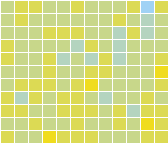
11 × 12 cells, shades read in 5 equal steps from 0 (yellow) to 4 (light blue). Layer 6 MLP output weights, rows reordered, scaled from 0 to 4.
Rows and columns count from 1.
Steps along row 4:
up same same same up down up up down same same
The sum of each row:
21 23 22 24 23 19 17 21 17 18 16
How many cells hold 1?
48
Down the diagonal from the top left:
2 1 2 2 3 2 0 3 1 2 1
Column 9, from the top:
2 1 3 3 3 2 2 2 1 1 2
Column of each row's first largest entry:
11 11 9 6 5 1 1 2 10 1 2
